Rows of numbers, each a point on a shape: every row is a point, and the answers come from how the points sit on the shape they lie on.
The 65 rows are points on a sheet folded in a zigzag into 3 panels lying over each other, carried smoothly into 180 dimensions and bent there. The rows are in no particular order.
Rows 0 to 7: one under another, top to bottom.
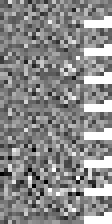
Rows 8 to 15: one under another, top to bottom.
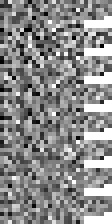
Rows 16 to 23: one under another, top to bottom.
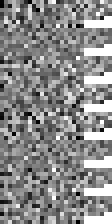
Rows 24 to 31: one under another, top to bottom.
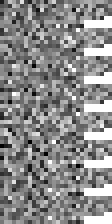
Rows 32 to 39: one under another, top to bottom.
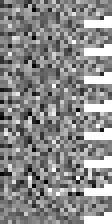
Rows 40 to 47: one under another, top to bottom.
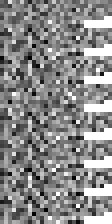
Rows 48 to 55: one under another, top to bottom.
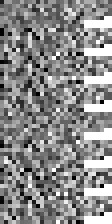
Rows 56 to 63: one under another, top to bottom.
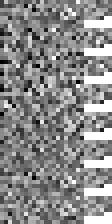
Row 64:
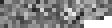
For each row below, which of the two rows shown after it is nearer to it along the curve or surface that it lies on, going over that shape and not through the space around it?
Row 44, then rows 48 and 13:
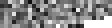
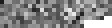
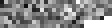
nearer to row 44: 48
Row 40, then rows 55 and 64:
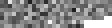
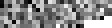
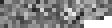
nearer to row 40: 64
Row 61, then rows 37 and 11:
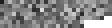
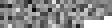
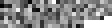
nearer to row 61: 37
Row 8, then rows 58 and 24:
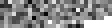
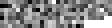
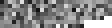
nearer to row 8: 24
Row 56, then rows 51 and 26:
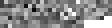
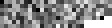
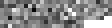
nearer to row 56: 26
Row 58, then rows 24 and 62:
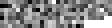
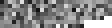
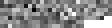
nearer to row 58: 62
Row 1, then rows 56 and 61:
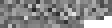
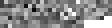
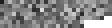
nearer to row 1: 61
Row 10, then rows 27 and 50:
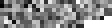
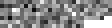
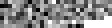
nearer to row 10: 27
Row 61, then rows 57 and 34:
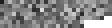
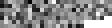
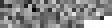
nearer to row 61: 57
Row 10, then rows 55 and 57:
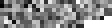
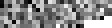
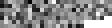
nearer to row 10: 55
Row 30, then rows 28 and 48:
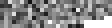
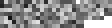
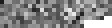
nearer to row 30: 48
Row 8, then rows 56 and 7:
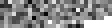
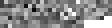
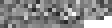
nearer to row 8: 7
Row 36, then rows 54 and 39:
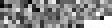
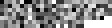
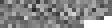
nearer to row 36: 54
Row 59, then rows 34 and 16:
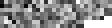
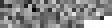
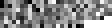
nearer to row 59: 16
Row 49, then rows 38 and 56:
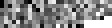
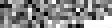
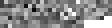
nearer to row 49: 56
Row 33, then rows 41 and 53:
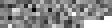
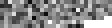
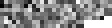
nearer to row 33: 53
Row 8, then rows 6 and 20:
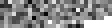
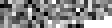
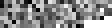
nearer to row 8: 6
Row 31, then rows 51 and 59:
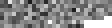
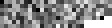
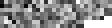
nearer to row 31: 51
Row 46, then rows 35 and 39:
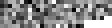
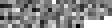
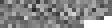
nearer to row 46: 39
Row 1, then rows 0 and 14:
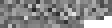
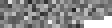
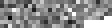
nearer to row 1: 0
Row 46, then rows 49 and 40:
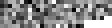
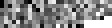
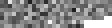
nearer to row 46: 40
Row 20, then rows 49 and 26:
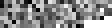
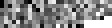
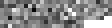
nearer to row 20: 49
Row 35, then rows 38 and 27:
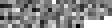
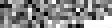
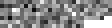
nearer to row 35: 27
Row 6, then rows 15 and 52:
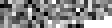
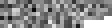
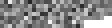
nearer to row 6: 52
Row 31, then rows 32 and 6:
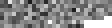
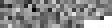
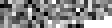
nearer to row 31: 6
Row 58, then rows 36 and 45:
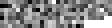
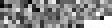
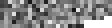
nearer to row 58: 36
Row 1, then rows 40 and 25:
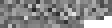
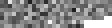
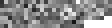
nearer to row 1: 40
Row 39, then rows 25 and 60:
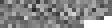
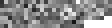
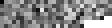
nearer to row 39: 60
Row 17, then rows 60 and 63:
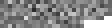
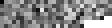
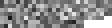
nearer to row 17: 60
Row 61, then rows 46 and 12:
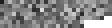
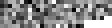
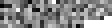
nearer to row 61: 46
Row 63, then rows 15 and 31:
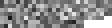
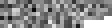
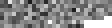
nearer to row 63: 15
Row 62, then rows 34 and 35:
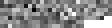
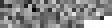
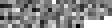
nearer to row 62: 34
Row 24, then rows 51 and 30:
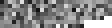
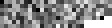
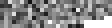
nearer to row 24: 30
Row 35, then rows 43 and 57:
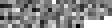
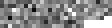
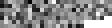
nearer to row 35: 43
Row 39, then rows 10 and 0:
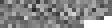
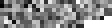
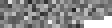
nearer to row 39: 0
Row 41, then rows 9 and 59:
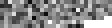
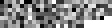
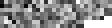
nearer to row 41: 9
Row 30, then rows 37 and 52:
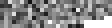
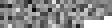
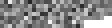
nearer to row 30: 52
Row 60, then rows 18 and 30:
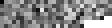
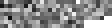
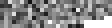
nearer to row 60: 30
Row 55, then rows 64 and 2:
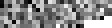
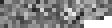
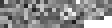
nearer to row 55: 2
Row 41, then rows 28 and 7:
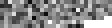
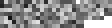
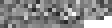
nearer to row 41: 7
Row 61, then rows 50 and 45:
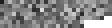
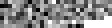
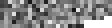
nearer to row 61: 45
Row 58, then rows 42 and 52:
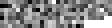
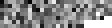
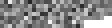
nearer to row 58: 42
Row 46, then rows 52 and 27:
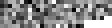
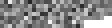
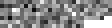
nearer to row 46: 52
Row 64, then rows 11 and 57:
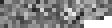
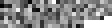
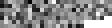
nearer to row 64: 57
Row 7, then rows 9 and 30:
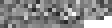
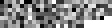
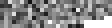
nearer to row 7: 30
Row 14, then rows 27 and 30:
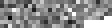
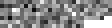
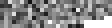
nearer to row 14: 27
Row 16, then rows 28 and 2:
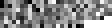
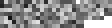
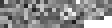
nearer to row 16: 28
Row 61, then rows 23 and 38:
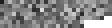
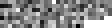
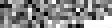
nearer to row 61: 38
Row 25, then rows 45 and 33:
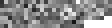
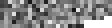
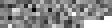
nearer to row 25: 33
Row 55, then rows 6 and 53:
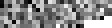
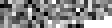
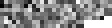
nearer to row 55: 53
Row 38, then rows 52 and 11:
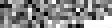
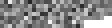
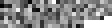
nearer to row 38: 52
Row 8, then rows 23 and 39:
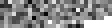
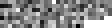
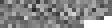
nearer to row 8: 39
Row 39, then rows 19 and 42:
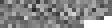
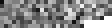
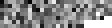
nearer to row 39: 19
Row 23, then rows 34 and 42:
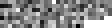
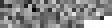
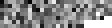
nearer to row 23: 34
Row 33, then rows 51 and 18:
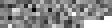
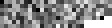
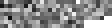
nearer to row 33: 18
